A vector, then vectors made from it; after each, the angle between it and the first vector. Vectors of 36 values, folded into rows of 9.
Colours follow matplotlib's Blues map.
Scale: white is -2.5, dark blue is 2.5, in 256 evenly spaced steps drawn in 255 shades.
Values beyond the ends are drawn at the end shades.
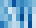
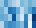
nearly opposite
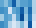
nearly parallel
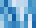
nearly opposite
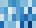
partly aligned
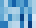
nearly parallel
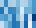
nearly opposite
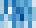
partly aligned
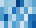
orthogonal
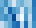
nearly opposite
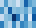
partly opposed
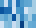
orthogonal
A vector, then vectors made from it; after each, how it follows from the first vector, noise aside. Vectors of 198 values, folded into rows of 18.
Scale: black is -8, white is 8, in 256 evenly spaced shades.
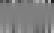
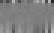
copied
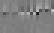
wrapped around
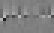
wrapped around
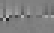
wrapped around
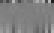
copied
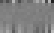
copied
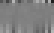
copied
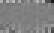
sign-scrambled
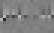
wrapped around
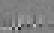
wrapped around
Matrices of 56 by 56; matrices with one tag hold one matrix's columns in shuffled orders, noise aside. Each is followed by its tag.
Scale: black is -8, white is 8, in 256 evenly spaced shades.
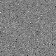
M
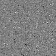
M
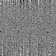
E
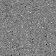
M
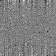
E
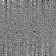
E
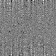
E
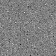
M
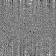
E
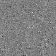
M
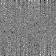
E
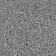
M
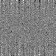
E
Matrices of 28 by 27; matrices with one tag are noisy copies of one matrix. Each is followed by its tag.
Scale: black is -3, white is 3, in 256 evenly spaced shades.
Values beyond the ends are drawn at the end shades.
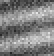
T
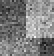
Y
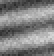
T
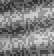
T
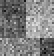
Y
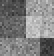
Y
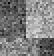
Y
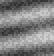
T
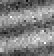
T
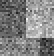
Y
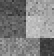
Y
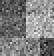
Y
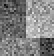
Y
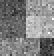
Y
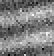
T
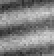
T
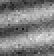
T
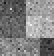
Y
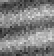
T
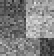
Y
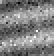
T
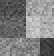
Y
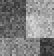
Y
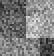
Y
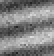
T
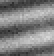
T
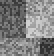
Y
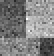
Y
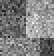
Y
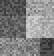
Y
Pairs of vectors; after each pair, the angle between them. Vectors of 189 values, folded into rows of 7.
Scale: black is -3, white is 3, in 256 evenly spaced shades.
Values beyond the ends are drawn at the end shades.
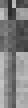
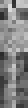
nearly opposite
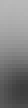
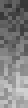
nearly opposite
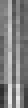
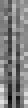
nearly opposite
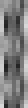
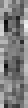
nearly parallel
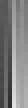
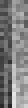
nearly parallel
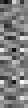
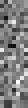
orthogonal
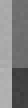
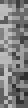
partly aligned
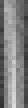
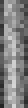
nearly parallel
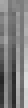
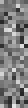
orthogonal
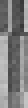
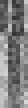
nearly parallel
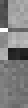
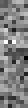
partly aligned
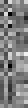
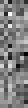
nearly opposite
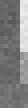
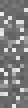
orthogonal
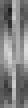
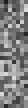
orthogonal
